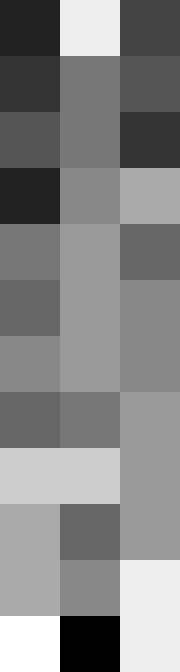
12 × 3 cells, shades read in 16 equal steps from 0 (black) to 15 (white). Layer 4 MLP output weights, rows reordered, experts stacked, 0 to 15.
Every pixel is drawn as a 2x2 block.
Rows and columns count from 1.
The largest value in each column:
15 14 14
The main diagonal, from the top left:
2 7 3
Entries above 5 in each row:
1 1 1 2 3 3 3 3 3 3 3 2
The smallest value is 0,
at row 12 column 2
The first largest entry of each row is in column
2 2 2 3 2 2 2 3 1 1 3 1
